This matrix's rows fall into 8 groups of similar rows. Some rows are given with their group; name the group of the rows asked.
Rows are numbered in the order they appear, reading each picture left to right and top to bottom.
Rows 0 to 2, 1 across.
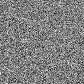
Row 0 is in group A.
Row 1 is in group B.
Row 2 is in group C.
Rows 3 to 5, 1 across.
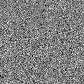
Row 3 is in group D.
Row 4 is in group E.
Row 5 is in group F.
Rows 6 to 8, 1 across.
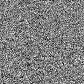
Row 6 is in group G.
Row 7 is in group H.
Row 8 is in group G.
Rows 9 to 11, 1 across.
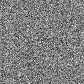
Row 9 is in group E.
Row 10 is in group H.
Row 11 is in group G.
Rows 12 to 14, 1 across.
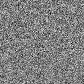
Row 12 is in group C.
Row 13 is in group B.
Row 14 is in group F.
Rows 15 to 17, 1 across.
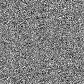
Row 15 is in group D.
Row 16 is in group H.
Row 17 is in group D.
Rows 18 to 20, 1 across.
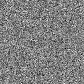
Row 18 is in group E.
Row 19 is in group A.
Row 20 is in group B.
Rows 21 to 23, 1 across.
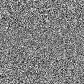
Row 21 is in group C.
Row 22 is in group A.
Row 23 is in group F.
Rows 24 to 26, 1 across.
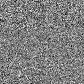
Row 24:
F
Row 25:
C
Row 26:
G
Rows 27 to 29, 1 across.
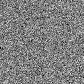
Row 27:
D
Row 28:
F
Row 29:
B
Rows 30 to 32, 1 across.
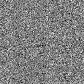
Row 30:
E
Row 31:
D
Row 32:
D
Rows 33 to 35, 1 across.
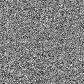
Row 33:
E
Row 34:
B
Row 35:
G
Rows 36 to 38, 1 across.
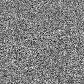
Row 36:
A
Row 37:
A
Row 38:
H
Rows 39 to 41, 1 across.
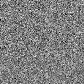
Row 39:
F
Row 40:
F
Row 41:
C
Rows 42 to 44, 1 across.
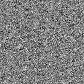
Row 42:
H
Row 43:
G
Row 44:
B
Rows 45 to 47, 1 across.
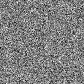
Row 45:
C
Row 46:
F
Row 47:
A
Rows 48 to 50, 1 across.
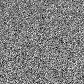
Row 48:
D
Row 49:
H
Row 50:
F
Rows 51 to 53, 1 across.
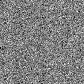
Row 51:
D
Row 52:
F
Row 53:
D
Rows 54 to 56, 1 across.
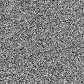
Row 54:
G
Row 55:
G
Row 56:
A
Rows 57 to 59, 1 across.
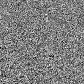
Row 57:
C
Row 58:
F
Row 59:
G
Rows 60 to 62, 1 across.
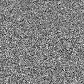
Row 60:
G
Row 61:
E
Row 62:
A
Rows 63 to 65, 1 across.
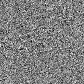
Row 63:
D
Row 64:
G
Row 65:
E
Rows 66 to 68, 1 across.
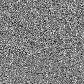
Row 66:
C
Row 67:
A
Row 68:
E
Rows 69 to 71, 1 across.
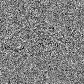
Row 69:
F
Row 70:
G
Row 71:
C
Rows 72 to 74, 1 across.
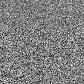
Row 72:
D
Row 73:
F
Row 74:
G
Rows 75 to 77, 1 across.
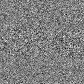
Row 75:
H
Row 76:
H
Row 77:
D
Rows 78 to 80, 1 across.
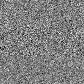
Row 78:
E
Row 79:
F
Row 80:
D
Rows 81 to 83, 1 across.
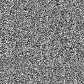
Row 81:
E
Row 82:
E
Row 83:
A
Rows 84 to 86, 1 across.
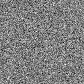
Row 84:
A
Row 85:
B
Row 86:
D
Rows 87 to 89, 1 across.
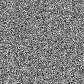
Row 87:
D
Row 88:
A
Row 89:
B
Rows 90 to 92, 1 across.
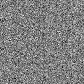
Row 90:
F
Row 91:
F
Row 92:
C
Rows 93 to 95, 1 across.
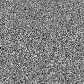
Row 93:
E
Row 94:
F
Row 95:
D
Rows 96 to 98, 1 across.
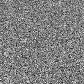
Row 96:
A
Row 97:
B
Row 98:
E
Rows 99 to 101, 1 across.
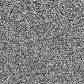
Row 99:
G
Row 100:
H
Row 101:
D
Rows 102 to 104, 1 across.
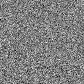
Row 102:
F
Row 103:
C
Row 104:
H
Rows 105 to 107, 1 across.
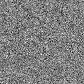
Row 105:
H
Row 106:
C
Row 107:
A
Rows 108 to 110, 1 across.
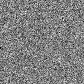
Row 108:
B
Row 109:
F
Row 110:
A
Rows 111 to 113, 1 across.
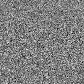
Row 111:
A
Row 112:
B
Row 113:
C
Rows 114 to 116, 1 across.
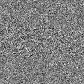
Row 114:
C
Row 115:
G
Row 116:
D
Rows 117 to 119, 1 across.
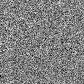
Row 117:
A
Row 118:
E
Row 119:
F
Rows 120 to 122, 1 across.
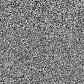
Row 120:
F
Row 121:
D
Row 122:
G
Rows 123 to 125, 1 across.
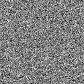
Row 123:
E
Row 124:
B
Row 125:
G
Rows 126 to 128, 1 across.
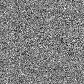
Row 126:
D
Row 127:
H
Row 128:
A
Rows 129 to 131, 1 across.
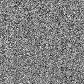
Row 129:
H
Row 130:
E
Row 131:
E
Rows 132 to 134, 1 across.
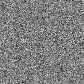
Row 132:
D
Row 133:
B
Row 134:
H
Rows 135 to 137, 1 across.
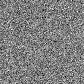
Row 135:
D
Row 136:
A
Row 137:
B
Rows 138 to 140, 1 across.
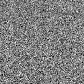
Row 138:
D
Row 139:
E
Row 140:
G
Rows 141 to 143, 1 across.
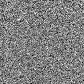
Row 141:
G
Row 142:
E
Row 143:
G
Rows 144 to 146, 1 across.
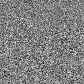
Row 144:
A
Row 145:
E
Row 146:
H
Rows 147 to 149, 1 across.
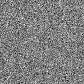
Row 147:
A
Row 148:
C
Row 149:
D
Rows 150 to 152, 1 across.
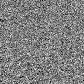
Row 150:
F
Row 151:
E
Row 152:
G
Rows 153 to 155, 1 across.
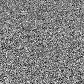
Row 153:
B
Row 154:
G
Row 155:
E
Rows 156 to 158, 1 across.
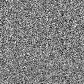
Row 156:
E
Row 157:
E
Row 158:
D
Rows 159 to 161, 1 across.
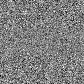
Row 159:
B
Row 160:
E
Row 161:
F
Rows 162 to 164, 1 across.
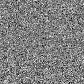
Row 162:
C
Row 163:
D
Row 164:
B
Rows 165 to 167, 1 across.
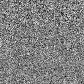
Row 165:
H
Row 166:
E
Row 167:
A
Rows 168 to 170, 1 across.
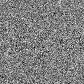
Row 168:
A
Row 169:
B
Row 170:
F
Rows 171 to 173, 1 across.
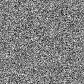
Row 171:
H
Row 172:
H
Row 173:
A
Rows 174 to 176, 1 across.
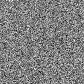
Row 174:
E
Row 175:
H
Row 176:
G
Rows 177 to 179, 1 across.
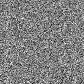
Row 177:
A
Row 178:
A
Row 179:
E
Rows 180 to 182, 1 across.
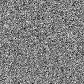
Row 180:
B
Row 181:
C
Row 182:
E
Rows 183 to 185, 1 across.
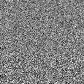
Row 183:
E
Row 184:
F
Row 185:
F
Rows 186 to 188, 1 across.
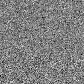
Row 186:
D
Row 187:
A
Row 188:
F
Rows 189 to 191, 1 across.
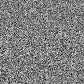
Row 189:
C
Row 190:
E
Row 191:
C
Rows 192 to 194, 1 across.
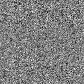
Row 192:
H
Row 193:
B
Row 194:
H
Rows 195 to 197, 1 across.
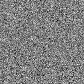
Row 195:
H
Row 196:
C
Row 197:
B
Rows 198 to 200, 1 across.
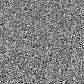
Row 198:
E
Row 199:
E
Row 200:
F
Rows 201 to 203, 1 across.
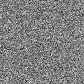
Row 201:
B
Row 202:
G
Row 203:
A
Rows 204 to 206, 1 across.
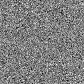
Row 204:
H
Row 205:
C
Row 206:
D
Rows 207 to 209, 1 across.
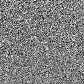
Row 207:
G
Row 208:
C
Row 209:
E
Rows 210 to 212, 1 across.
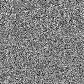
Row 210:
E
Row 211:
A
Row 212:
B
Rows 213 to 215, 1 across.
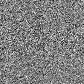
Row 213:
G
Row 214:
F
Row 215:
G
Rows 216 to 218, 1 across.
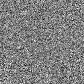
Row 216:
B
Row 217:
G
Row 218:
E
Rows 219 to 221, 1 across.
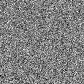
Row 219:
D
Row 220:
E
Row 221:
F
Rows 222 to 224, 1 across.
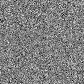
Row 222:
F
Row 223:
D
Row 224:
C
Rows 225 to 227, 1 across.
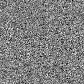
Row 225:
D
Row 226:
E
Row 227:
H
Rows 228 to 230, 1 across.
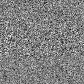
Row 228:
A
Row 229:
E
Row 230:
H
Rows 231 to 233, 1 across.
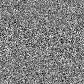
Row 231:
C
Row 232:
E
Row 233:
D
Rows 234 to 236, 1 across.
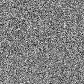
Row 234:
A
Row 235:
C
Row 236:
E
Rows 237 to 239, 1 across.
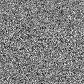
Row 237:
H
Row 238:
G
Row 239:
D
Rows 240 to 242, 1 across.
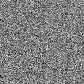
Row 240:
F
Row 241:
C
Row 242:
F
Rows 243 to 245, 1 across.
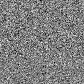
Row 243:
H
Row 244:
C
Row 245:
D
